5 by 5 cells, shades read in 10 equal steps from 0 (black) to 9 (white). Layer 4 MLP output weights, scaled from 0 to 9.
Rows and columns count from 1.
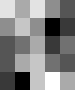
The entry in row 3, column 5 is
4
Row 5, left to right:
2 0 7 9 6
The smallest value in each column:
2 0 5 0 2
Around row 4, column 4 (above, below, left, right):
2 9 7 3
